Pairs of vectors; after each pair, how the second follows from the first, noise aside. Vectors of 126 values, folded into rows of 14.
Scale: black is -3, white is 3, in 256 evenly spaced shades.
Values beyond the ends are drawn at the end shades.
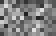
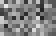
sign-scrambled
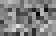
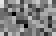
shuffled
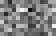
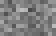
shrunk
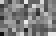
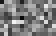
wrapped around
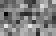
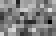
reversed
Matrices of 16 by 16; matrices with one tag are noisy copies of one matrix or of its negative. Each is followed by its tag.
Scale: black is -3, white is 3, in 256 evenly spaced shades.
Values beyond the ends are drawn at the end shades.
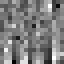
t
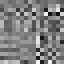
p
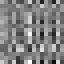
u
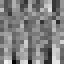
t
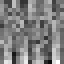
t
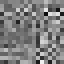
p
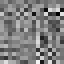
p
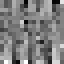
t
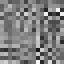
p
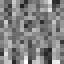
t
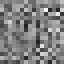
p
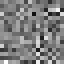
p
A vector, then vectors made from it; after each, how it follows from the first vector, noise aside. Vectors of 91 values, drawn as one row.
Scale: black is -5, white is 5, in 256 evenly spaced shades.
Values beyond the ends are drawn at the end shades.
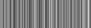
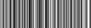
scaled up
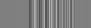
partly zeroed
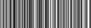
scaled up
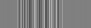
partly zeroed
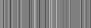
partly zeroed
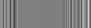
partly zeroed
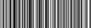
scaled up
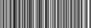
scaled up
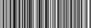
scaled up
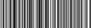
scaled up
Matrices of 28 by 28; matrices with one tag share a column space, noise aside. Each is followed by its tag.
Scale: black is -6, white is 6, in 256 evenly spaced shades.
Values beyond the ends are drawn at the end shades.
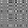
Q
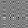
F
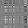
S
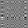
F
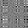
S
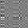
F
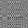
F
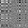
Q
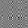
F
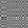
F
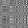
S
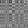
Q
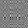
F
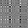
S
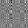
Q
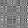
S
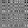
Q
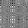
S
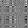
S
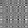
S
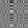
Q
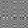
F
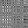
S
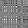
S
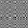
F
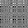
S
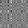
Q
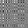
Q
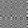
F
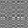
F
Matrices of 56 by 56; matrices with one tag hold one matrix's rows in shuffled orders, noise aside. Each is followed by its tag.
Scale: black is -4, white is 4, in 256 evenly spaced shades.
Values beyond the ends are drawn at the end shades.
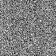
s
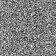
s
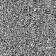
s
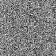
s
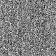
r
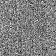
r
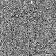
s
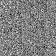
r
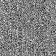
r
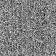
r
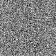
s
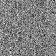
r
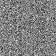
r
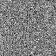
s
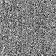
r
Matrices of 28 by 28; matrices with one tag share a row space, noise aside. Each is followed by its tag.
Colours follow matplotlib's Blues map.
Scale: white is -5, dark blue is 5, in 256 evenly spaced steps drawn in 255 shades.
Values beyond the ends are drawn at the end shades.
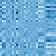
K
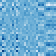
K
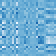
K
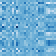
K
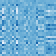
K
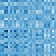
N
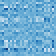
N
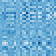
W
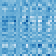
W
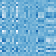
K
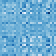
W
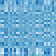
N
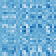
W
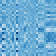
K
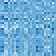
N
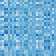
N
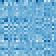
N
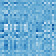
N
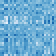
N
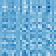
W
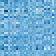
N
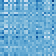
N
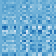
W
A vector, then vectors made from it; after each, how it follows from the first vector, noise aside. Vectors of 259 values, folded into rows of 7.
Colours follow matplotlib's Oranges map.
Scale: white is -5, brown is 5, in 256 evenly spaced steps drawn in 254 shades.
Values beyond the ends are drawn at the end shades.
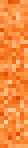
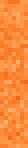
shrunk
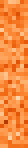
negated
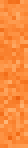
shrunk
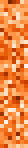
scaled up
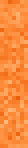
shrunk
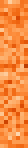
negated
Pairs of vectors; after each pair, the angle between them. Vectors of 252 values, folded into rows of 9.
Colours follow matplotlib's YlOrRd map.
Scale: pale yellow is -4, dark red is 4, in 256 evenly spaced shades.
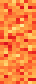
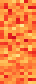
nearly parallel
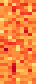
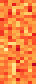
nearly opposite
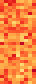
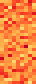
orthogonal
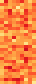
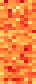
nearly parallel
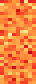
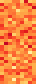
nearly opposite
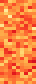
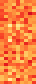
orthogonal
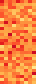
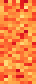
orthogonal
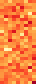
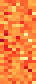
partly opposed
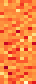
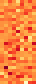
nearly parallel
